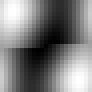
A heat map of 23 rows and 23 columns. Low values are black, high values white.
The ninth with the lowest average is the centre. There is no seam. It looks the same turned upside down. On average the colour sits 50% of the way up the scale.
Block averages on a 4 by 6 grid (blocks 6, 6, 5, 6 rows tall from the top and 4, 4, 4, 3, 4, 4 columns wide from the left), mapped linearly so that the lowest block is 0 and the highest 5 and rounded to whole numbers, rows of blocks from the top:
542113 / 431013 / 310134 / 311345
